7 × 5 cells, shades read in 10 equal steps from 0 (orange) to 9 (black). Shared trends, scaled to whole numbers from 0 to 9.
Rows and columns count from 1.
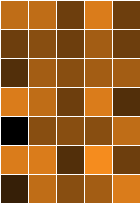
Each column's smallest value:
1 1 4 0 1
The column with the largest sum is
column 3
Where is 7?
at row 7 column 1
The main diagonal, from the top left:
2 4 4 1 2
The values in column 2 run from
1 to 4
